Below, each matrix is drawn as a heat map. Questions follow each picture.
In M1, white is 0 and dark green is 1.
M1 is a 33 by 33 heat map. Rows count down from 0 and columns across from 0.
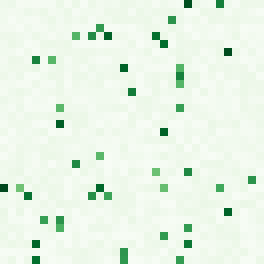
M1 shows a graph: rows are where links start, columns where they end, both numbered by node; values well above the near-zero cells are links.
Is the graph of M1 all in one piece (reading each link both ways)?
no
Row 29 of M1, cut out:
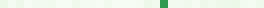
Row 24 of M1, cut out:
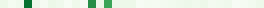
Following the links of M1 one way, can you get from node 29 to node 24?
no
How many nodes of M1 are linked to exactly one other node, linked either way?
3
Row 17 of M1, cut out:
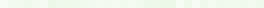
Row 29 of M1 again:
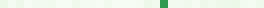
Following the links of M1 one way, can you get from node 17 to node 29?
no
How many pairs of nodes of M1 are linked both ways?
1
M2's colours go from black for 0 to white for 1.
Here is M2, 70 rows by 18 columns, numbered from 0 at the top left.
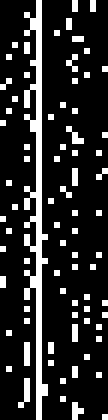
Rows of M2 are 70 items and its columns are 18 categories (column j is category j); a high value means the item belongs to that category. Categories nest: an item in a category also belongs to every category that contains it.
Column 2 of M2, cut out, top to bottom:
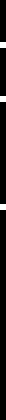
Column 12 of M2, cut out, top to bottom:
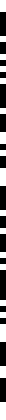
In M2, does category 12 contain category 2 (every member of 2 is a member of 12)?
no
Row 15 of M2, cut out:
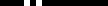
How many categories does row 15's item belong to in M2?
2
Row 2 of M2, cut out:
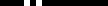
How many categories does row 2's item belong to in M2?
2
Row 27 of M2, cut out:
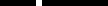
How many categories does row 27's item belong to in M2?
1
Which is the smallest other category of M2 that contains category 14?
4
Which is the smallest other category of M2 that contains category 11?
5
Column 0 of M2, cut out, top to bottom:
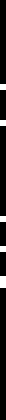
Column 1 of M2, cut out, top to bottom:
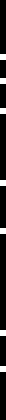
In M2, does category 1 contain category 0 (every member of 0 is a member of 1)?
no
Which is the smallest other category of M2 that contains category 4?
6
